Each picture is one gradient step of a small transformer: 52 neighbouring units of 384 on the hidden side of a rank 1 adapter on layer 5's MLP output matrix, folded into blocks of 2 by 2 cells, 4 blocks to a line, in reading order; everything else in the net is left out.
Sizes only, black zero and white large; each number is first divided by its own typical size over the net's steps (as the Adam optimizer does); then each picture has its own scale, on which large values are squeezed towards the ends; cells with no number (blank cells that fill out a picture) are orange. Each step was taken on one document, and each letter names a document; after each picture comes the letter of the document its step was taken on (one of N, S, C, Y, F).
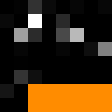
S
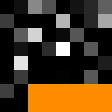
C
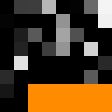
C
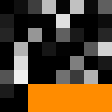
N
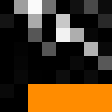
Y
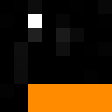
S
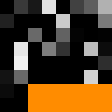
C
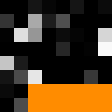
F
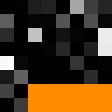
F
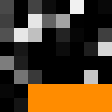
F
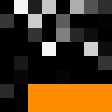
Y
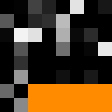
S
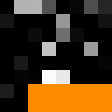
Y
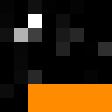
S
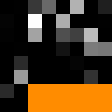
S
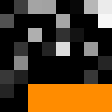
C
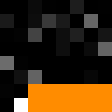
F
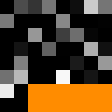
Y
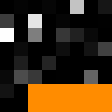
S
